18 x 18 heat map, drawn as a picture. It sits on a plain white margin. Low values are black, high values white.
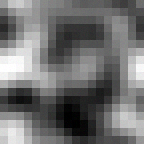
Ninth with the highest average: middle left. Odd rows or columns: none. Ninth with the lowest average: bottom middle. Calmest part: top middle. Grain: blotchy.
